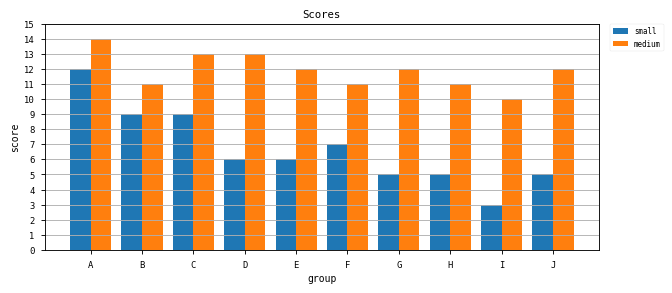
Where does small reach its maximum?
A
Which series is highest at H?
medium
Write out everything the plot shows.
Title: Scores
x-axis: group, ticks A B C D E F G H I J
y-axis: score, ticks 0 1 2 3 4 5 6 7 8 9 10 11 12 13 14 15
Legend: small, medium
Values:
small: 12 9 9 6 6 7 5 5 3 5
medium: 14 11 13 13 12 11 12 11 10 12
